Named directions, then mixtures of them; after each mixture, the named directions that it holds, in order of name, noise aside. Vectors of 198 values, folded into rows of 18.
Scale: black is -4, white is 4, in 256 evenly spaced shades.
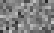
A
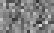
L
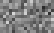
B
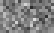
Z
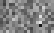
B, L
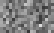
B, L, Z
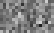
A, L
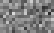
B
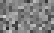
A, L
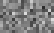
B, Z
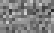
B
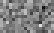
B, L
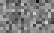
B, L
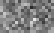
Z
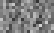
L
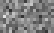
A, B, Z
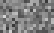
A, B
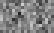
A, L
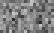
A, B, L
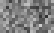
B, L, Z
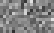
B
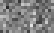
A, L, Z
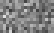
A, B, Z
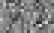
L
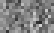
L, Z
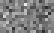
B, Z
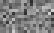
B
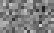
B, L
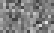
L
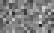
B, L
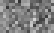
L, Z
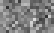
L, Z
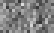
A, L, Z
